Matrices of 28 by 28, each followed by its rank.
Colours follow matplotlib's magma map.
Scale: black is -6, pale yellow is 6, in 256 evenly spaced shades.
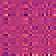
two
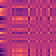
one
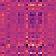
two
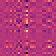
two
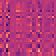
two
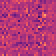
five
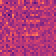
five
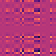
one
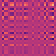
one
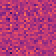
five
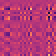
two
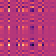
one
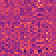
five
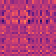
two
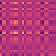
one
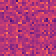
five
